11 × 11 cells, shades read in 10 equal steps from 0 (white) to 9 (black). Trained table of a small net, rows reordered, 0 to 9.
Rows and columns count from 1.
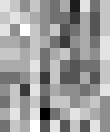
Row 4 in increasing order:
1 2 3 3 3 3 4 4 5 5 7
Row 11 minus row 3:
4 -2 3 -2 2 -1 0 -3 3 -5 2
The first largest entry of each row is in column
8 8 7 7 5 8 5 3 5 5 5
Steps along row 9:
down up down up down same up down down up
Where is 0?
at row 3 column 3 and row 11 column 4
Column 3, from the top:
4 2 0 4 3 3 4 7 4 4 3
